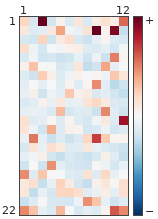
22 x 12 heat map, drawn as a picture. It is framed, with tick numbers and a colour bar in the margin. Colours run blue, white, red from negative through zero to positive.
Mirror symmetry: none. Histogram: skewed, a long tail of high values. Roughest part: top right. Odd rows or columns: none. Grain: fine.
